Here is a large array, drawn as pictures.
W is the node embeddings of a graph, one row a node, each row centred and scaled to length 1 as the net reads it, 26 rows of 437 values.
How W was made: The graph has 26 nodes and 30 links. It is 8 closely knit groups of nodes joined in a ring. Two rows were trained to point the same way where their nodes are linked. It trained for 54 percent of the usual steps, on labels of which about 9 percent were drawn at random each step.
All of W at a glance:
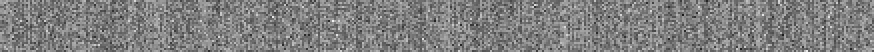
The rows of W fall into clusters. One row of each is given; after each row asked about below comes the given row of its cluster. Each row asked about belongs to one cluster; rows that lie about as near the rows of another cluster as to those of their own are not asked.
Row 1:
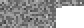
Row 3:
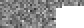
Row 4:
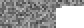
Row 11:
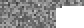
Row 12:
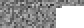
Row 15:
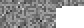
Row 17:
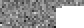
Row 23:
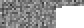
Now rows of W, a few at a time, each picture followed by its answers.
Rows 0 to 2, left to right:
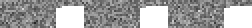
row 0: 4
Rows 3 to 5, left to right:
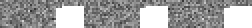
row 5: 23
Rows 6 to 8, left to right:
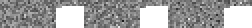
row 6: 1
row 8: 23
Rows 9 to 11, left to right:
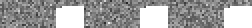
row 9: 11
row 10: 3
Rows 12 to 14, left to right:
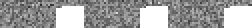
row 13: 15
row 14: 12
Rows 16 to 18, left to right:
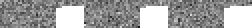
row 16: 4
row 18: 17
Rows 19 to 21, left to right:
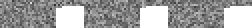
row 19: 12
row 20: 1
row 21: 15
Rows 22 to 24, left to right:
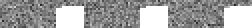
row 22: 23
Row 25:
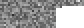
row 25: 11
